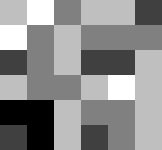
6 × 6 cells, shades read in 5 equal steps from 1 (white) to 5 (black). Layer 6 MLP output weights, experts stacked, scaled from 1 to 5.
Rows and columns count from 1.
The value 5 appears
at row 5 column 1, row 5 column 2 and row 6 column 2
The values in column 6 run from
2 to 4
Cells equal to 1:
3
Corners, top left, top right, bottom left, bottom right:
2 4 4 2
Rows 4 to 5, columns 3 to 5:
3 2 1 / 2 3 3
